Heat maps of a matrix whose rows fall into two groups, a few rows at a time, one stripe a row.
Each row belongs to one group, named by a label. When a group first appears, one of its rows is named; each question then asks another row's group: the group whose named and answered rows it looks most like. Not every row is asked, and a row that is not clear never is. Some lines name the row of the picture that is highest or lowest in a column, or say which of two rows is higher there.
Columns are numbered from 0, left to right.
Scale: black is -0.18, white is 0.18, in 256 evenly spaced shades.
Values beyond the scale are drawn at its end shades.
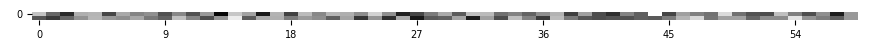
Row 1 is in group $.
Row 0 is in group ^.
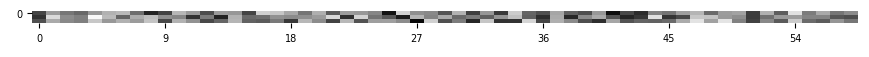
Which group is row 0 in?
$
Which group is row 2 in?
$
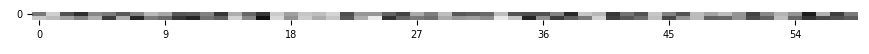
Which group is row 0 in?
^
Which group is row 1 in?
^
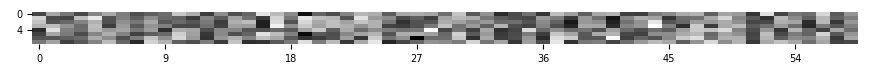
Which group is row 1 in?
^
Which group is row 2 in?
^
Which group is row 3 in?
^
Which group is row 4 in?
$
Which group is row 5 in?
$
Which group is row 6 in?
$
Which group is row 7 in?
^
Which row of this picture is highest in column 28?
4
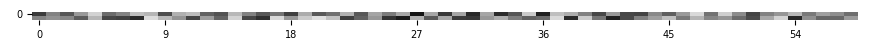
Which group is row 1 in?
^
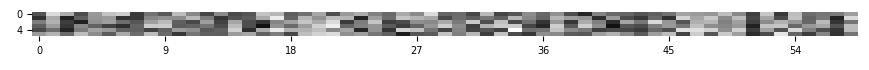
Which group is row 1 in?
$
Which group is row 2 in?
^
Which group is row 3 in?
^
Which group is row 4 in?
$
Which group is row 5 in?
^
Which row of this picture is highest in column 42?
2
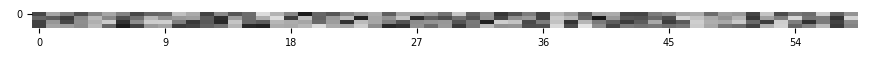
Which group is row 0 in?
$
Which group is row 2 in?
^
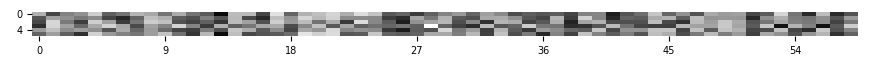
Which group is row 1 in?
^
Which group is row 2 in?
^
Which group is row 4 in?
^
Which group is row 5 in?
^
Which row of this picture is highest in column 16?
3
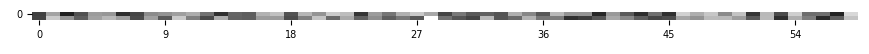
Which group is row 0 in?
$
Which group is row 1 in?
$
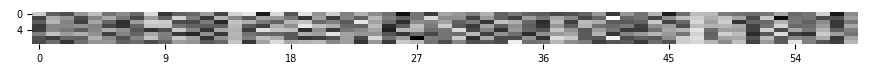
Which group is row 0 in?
^
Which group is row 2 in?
^
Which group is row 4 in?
$
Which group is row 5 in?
^
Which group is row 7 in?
$
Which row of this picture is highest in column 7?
2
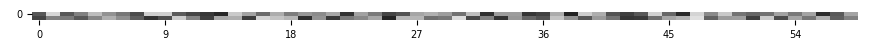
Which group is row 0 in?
^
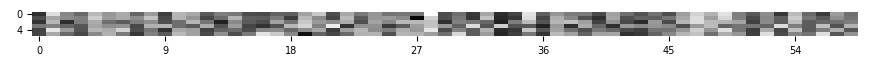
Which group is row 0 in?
$
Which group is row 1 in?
$
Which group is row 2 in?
$
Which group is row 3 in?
^
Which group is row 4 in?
$
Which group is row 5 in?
$
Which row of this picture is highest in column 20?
0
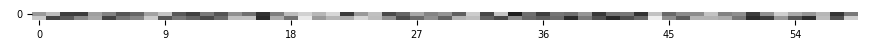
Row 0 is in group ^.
